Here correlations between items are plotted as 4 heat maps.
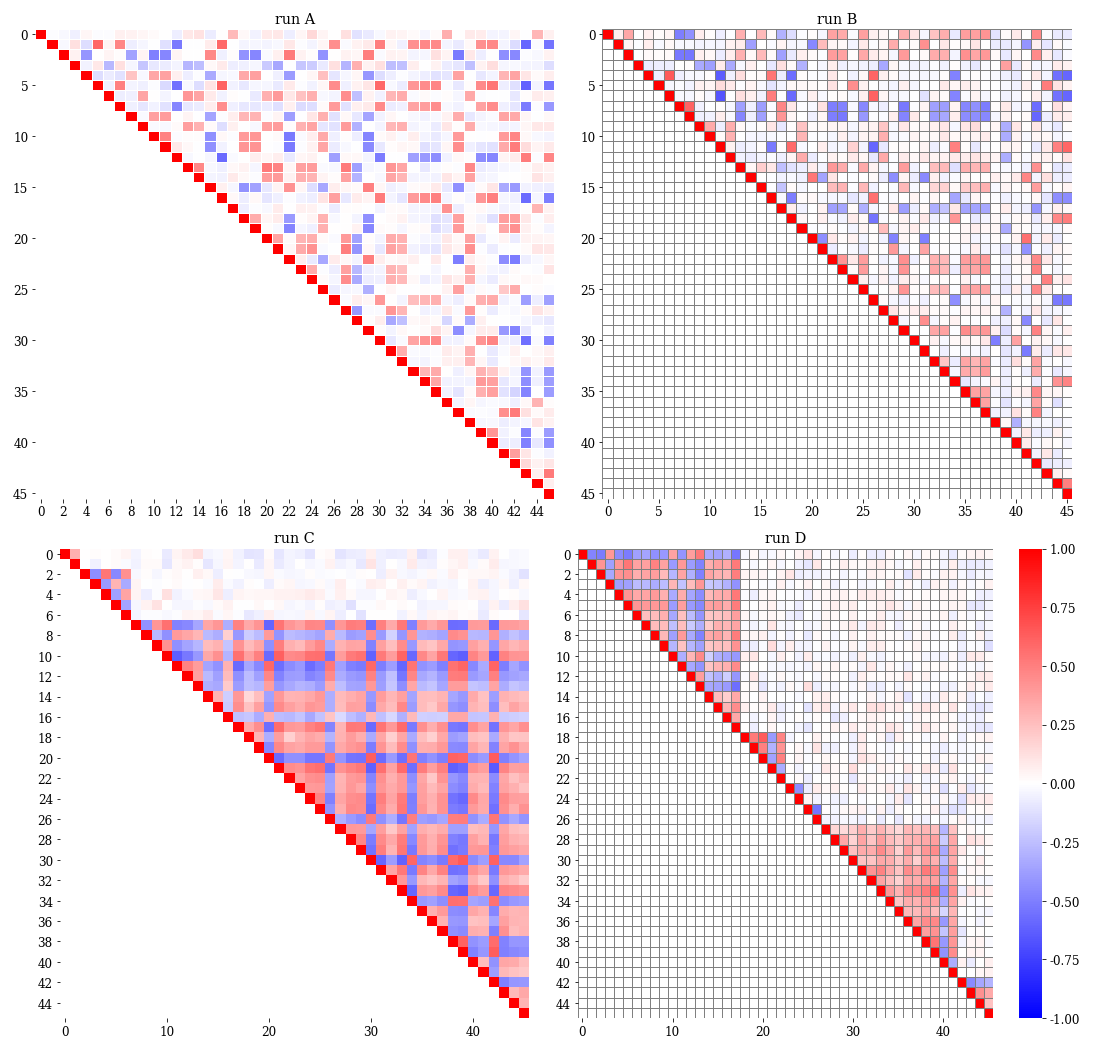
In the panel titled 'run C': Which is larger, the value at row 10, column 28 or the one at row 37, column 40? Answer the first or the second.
the first
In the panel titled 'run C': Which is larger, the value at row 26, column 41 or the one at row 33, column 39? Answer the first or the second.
the first
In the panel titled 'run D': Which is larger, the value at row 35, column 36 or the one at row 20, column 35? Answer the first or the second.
the first
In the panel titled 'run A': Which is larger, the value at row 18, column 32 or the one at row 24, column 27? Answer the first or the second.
the second
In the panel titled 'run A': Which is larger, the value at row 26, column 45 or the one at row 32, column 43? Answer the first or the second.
the second
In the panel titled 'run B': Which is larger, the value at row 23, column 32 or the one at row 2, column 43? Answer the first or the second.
the first
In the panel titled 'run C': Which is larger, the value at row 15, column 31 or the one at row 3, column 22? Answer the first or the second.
the first
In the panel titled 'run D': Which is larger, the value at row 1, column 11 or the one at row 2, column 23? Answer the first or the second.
the first
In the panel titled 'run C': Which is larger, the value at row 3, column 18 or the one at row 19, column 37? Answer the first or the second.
the second
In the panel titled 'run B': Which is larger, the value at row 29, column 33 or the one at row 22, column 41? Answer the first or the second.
the first
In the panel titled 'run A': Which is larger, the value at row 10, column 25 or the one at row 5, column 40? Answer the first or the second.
the second
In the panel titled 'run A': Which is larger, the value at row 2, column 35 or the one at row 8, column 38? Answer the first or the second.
the first
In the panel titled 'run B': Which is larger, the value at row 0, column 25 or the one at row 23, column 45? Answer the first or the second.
the first
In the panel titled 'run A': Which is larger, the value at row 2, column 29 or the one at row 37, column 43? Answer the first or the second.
the first
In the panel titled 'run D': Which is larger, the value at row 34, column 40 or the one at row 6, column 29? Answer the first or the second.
the second
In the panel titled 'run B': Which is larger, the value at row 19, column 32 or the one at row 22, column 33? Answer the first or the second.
the second
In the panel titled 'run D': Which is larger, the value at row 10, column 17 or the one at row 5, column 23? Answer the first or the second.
the second
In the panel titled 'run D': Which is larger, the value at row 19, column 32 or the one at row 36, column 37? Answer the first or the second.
the second
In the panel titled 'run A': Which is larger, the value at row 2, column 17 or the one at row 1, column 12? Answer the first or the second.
the first
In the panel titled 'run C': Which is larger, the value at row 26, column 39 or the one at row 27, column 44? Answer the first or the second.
the first
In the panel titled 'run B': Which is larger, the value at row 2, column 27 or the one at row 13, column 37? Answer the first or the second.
the second
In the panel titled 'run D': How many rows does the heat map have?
46
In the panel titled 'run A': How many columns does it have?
46
